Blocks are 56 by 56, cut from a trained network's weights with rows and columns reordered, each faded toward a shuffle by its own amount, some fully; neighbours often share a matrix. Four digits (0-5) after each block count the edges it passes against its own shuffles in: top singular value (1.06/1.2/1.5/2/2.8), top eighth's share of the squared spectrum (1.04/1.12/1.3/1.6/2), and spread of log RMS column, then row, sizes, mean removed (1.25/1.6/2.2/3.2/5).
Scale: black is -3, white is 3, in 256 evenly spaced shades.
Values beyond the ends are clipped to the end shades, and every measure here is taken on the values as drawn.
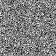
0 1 0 0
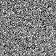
0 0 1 0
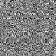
3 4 1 2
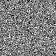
0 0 0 0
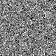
0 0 0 0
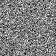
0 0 0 0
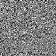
2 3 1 2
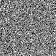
1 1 0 0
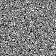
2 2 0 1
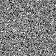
1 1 0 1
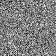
2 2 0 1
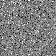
0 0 0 0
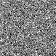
1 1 0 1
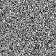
1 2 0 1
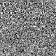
2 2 0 2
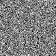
1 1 0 0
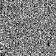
2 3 1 1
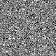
3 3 1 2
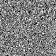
2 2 0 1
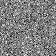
1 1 0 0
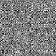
4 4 2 3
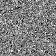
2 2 0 1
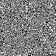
2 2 1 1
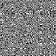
3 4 3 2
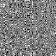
3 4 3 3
